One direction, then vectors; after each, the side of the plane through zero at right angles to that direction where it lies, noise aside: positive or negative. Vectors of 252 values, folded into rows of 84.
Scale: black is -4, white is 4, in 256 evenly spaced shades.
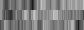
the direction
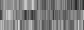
negative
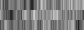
positive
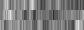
negative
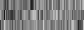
positive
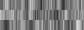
negative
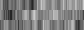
positive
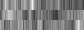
negative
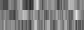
positive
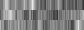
negative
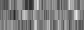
positive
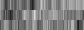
positive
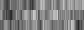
positive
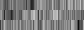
positive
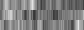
negative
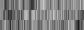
positive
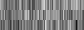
positive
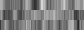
positive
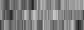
positive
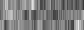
negative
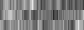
negative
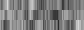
negative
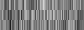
positive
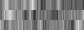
negative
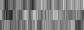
positive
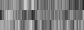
negative
